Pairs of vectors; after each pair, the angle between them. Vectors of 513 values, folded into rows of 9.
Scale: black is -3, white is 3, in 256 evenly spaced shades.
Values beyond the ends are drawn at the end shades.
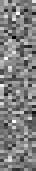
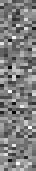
partly opposed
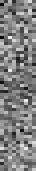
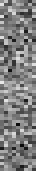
nearly opposite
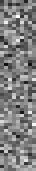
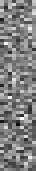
partly opposed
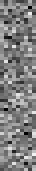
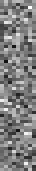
nearly opposite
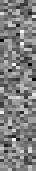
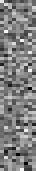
orthogonal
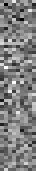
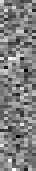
orthogonal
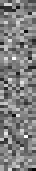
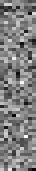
nearly parallel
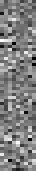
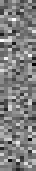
nearly parallel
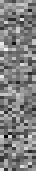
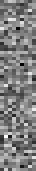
nearly opposite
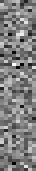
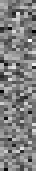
orthogonal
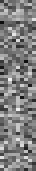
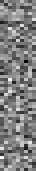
nearly parallel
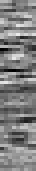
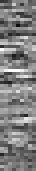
nearly opposite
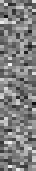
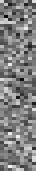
nearly parallel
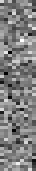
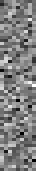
orthogonal
